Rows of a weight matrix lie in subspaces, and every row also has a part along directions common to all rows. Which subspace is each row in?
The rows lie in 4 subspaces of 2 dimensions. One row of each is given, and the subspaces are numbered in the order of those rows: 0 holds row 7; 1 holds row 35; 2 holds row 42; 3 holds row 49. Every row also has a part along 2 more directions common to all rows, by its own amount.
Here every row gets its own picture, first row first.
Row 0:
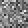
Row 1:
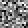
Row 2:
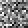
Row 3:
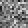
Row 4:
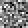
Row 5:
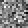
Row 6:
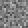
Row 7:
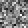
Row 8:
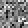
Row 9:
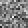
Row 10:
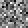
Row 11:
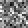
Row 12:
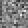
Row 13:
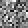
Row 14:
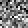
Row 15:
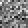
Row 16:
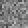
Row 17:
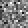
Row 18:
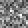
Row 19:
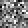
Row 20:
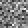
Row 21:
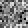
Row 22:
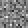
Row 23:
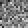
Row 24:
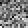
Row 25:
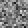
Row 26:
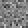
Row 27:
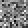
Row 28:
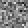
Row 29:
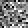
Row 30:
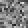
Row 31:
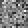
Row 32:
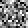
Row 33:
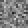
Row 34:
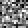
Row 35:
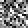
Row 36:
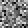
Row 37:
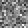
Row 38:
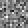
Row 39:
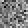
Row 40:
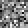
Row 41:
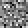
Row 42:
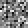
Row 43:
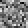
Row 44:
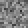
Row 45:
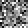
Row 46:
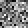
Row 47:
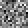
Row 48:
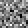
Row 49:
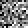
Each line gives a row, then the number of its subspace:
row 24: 3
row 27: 2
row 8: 2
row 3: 3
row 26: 2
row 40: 2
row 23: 3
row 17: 0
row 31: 1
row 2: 3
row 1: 0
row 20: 3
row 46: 0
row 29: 2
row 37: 0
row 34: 1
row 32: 0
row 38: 2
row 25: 0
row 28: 0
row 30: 0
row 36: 0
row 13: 0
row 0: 1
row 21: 1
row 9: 3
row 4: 2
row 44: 0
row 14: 3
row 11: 1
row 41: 2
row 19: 3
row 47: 0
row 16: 3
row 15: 3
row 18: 1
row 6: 2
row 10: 3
